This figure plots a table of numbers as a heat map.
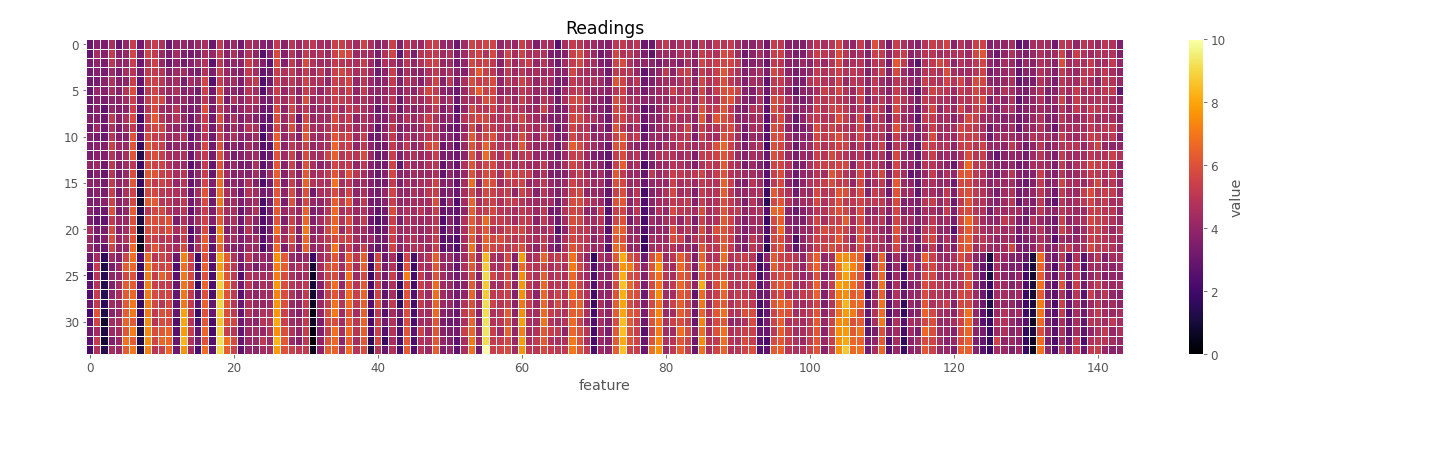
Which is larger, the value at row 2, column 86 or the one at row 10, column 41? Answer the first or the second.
the first
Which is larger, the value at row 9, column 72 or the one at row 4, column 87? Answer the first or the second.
the second
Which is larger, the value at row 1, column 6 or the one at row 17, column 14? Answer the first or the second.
the first
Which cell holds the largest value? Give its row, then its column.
33, 55
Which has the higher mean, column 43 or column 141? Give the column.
141
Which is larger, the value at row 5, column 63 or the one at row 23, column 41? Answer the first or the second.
the first
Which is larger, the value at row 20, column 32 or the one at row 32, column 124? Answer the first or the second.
the first
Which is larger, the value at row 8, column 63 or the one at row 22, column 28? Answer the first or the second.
the second
